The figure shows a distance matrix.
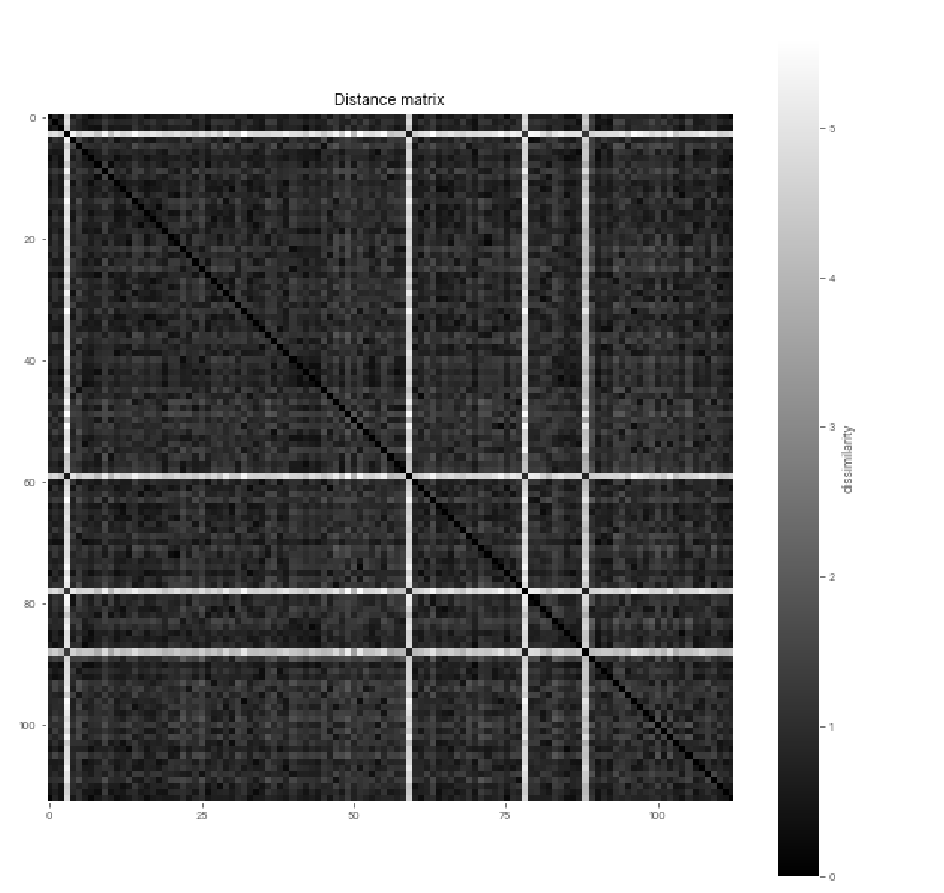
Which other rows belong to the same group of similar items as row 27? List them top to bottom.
0, 1, 2, 4, 5, 6, 7, 8, 9, 10, 11, 12, 13, 14, 15, 16, 17, 18, 19, 20, 21, 22, 23, 24, 25, 26, 28, 29, 30, 31, 32, 33, 34, 35, 36, 37, 38, 39, 40, 41, 42, 43, 44, 45, 46, 47, 48, 49, 50, 51, 52, 53, 54, 55, 56, 57, 58, 60, 61, 62, 63, 64, 65, 66, 67, 68, 69, 70, 71, 72, 73, 74, 75, 76, 77, 79, 80, 81, 82, 83, 84, 85, 86, 87, 89, 90, 91, 92, 93, 94, 95, 96, 97, 98, 99, 100, 101, 102, 103, 104, 105, 106, 107, 108, 109, 110, 111, 112
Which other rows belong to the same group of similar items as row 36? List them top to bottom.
0, 1, 2, 4, 5, 6, 7, 8, 9, 10, 11, 12, 13, 14, 15, 16, 17, 18, 19, 20, 21, 22, 23, 24, 25, 26, 27, 28, 29, 30, 31, 32, 33, 34, 35, 37, 38, 39, 40, 41, 42, 43, 44, 45, 46, 47, 48, 49, 50, 51, 52, 53, 54, 55, 56, 57, 58, 60, 61, 62, 63, 64, 65, 66, 67, 68, 69, 70, 71, 72, 73, 74, 75, 76, 77, 79, 80, 81, 82, 83, 84, 85, 86, 87, 89, 90, 91, 92, 93, 94, 95, 96, 97, 98, 99, 100, 101, 102, 103, 104, 105, 106, 107, 108, 109, 110, 111, 112
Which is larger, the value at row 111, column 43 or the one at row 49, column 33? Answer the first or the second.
the second
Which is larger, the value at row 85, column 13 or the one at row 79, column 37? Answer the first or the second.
the second
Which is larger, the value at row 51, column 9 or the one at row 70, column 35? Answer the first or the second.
the first
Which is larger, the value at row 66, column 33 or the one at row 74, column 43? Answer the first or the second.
the second
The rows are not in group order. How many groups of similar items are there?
2
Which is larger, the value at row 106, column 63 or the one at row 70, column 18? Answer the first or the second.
the first
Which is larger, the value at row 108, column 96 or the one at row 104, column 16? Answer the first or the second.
the first
